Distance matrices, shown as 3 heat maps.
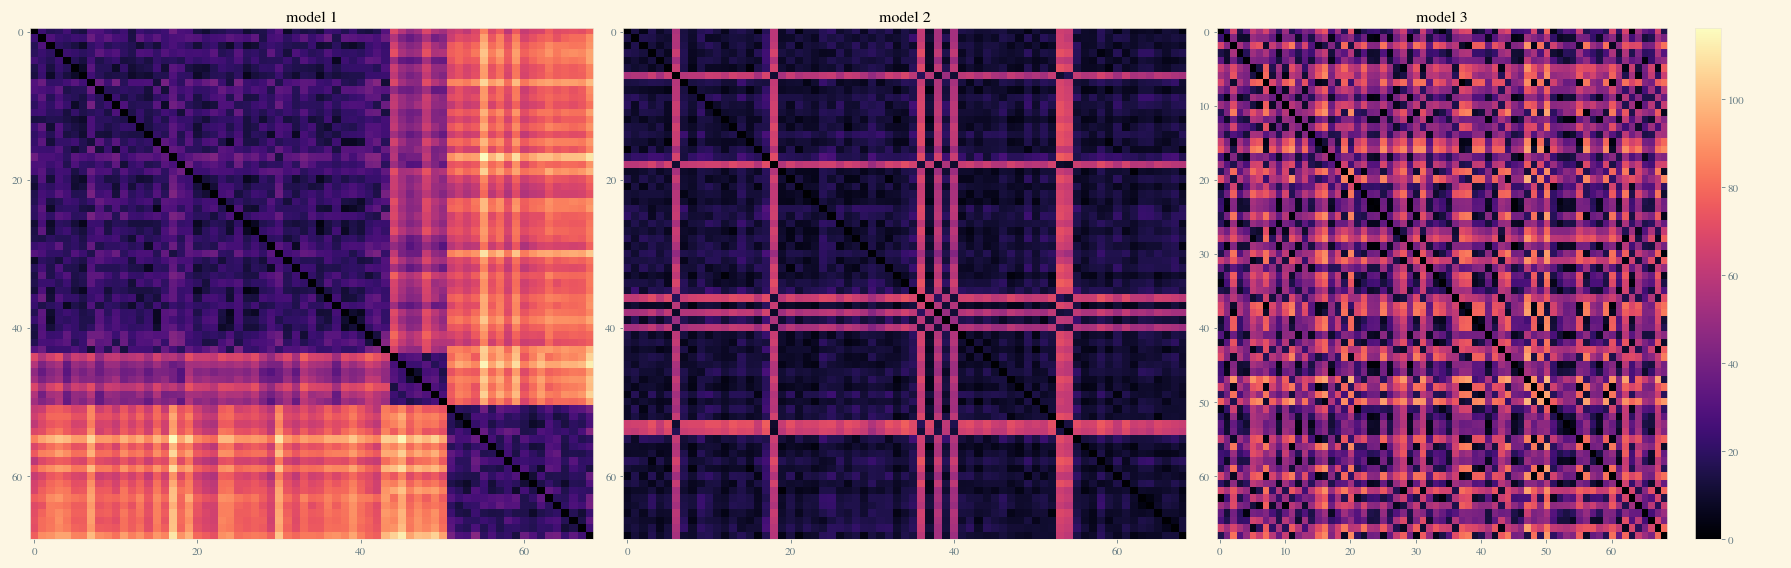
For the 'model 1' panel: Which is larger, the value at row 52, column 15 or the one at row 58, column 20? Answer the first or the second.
the first
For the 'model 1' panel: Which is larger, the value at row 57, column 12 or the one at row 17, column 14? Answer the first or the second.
the first
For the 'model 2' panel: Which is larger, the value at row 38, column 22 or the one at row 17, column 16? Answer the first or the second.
the first
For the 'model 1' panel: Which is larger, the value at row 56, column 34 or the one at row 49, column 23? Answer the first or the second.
the first
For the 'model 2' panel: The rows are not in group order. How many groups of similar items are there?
2
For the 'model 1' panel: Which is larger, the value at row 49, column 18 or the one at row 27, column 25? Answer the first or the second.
the first
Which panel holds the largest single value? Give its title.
model 1
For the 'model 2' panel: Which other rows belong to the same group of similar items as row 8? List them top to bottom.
0, 1, 2, 3, 4, 5, 7, 9, 10, 11, 12, 13, 14, 15, 16, 17, 19, 20, 21, 22, 23, 24, 25, 26, 27, 28, 29, 30, 31, 32, 33, 34, 35, 37, 39, 41, 42, 43, 44, 45, 46, 47, 48, 49, 50, 51, 52, 55, 56, 57, 58, 59, 60, 61, 62, 63, 64, 65, 66, 67, 68
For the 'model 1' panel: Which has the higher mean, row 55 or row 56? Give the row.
55
